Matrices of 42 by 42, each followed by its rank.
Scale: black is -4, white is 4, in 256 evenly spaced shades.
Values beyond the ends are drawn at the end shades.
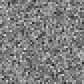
full rank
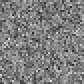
full rank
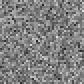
full rank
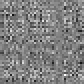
five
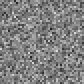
full rank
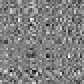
five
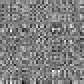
five
